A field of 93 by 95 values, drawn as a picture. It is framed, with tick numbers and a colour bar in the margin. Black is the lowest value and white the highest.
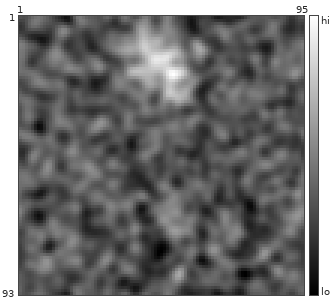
Ninth with the highest average: top middle. Bumps: one, in the top middle. Odd rows or columns: none. Lone odd cells: none.
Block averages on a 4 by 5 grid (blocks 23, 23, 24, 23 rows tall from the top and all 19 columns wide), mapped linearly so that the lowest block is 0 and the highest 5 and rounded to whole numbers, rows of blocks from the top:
11501
10200
11101
10000
